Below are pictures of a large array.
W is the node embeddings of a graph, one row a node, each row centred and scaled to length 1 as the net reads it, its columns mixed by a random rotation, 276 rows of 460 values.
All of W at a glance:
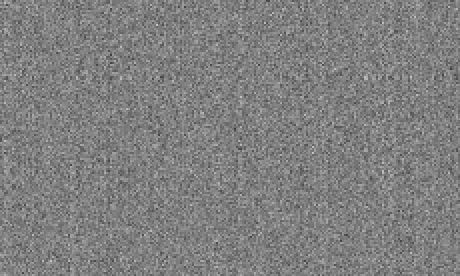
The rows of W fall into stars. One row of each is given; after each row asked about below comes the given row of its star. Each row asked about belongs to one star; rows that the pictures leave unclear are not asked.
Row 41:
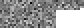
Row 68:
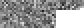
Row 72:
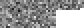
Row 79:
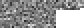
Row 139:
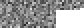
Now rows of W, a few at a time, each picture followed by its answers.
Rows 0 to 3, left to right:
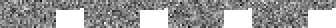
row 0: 139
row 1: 68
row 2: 68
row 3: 72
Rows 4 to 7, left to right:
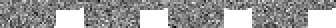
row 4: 68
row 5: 79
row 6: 72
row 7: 72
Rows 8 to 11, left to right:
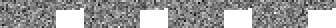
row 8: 41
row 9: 41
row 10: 41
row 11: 139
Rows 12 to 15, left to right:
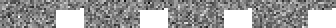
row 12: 79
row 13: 139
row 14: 41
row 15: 72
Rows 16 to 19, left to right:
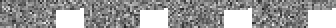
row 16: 79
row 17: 72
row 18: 72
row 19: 68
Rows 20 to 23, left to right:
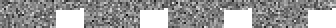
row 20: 139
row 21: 41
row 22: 139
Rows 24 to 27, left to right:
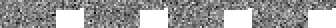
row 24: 72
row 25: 68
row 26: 139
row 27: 41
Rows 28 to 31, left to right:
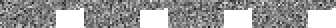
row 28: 139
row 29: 72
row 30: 68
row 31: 68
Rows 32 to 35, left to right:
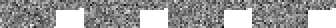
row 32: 68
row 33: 139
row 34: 79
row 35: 79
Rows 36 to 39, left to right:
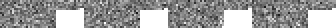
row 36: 79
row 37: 41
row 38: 68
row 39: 79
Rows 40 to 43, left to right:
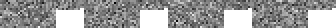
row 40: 139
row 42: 72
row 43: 41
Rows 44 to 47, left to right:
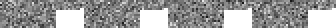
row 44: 72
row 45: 72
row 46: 68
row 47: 79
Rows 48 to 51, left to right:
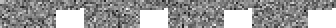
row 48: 72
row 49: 68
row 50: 139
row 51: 72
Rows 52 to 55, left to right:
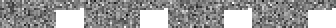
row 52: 68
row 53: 41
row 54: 79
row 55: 41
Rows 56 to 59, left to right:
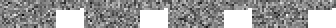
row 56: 139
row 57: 68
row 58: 41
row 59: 79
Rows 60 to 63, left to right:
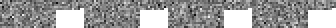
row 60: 41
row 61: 72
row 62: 79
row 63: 79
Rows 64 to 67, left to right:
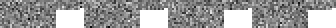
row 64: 72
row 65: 72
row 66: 139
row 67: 79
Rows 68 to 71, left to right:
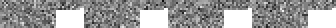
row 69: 139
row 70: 68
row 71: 72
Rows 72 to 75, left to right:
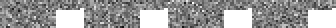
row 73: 41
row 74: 72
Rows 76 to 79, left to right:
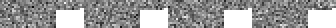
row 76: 79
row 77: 79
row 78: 79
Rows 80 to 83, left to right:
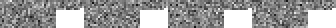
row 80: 72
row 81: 139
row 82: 79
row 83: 139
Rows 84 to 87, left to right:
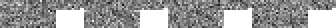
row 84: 41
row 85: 68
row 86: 68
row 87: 72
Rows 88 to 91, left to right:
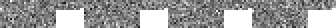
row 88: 139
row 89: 79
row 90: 41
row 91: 68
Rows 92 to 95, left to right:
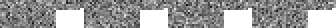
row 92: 41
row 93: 79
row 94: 139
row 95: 68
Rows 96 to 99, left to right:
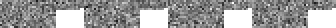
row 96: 72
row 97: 72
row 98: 79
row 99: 72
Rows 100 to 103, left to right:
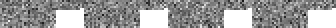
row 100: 68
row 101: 139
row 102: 72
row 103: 72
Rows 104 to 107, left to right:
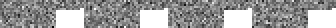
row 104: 68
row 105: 41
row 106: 68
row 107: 41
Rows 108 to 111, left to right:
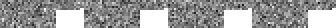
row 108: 139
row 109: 79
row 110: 72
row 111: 41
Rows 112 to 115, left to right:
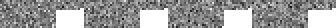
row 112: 41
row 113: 41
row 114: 68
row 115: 41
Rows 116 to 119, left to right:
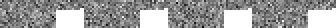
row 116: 41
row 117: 41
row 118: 139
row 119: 41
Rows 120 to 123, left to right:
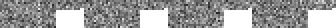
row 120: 41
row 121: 139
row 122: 139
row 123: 79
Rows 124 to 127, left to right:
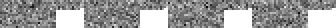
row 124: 79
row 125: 68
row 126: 41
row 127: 72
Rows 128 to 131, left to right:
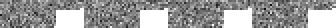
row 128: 68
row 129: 41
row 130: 68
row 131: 139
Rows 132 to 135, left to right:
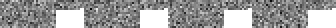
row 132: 68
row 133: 79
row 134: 139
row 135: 68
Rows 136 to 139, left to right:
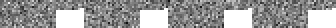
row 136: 79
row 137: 41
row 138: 79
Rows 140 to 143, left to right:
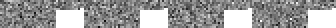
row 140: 139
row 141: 139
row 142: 79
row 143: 68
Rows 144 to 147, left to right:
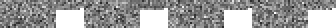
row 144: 72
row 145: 72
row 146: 79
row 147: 139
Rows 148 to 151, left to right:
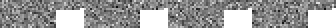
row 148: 79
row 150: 68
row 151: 79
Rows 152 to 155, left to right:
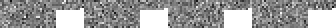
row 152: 41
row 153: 41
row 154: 139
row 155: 72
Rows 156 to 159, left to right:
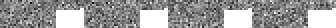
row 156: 41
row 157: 139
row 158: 139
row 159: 72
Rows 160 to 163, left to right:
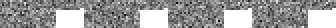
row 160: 139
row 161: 68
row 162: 139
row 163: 72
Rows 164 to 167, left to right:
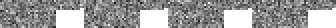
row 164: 79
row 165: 41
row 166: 72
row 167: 139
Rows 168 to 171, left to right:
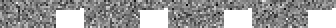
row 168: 41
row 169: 68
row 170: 139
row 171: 139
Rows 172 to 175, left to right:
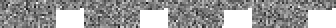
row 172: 139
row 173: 139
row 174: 68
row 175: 41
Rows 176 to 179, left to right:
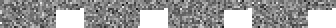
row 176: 72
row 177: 68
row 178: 79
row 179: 72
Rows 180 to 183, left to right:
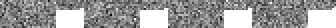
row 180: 72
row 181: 41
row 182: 41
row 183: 68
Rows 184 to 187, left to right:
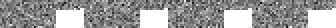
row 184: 139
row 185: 68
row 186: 41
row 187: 139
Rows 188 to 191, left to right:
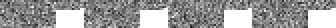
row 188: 139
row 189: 68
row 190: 72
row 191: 79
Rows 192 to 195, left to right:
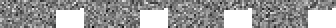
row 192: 79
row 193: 41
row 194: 41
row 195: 72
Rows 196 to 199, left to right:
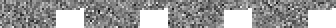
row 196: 72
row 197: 68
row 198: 139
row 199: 41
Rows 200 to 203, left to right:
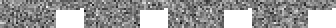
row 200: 72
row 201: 79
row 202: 79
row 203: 139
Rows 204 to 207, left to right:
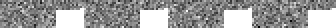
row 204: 139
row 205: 139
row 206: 68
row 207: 72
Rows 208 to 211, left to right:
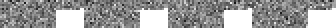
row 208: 41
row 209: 139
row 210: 41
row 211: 68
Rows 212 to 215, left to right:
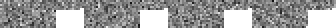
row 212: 41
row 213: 79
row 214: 41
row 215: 68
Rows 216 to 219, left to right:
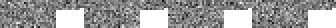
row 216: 41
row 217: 139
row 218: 139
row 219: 41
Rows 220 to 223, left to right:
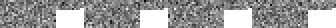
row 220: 139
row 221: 68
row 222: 139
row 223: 79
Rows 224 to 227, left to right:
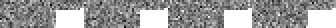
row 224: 68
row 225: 72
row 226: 79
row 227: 68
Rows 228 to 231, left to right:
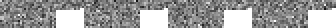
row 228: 41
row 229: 79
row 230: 68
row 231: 79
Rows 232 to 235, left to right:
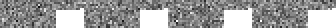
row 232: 41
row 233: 72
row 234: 68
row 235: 68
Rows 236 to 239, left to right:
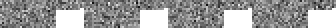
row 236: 72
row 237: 139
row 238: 68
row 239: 72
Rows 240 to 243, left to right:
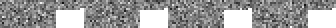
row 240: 72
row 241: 68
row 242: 41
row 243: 139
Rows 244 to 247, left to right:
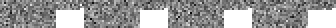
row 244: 79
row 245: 139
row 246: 41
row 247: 68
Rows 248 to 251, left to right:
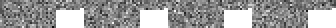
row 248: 79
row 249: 139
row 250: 139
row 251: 41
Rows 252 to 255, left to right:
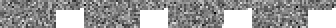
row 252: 79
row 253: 72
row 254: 68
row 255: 72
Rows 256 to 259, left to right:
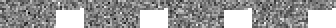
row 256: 68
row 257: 41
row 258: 79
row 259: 139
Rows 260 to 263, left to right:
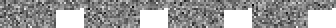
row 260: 79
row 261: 139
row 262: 68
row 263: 72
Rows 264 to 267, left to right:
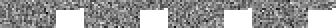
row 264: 79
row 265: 41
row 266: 72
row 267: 72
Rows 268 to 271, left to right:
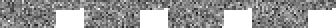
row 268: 68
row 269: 41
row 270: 68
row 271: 41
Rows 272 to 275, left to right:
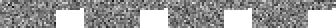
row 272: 79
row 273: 72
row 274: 72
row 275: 68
